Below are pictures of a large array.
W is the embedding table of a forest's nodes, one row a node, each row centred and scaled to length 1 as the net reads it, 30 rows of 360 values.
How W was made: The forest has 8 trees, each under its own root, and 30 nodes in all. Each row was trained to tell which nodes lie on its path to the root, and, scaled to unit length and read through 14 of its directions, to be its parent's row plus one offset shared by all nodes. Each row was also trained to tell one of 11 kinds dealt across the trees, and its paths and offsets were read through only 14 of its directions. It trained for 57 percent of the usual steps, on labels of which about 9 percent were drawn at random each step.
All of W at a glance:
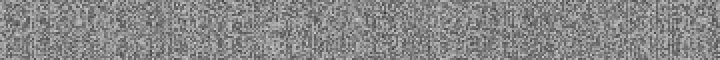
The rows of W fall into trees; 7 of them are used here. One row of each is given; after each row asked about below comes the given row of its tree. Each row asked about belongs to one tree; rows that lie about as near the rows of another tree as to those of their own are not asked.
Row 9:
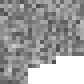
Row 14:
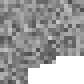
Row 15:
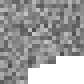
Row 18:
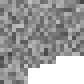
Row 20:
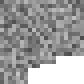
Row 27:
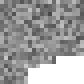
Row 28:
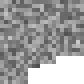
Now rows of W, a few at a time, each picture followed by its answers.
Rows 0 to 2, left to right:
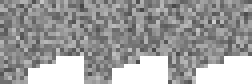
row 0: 20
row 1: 28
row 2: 27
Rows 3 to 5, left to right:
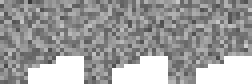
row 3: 14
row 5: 28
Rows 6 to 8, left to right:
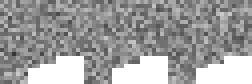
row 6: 9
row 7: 15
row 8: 28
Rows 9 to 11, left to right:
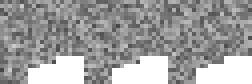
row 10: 27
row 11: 27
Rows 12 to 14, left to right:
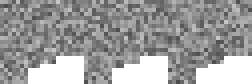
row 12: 27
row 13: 20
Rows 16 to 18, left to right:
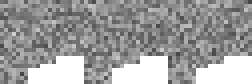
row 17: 9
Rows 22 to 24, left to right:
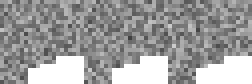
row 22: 15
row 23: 15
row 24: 14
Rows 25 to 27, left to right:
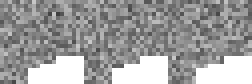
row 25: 15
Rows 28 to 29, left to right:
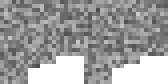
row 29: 20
